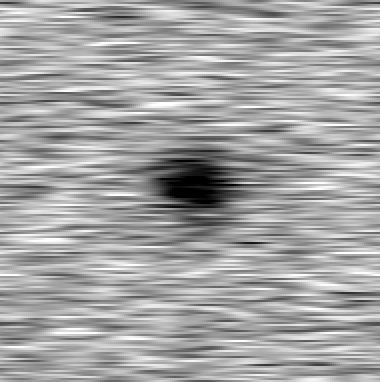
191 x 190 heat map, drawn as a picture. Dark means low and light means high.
Grain: streaks across. Slope: none. Dips: one, in the centre. Ninth with the lowest average: centre.
